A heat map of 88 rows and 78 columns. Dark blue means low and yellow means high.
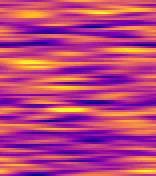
No overall slope runs across the table. The middle left is the ninth with the highest average. The values follow a bell shape. The grain runs across in streaks.
